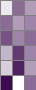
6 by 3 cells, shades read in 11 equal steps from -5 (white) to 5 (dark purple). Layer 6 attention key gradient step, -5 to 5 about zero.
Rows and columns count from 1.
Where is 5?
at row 6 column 1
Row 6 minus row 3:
3 -5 0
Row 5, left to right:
-3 4 -1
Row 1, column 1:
-4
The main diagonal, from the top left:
-4 -1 1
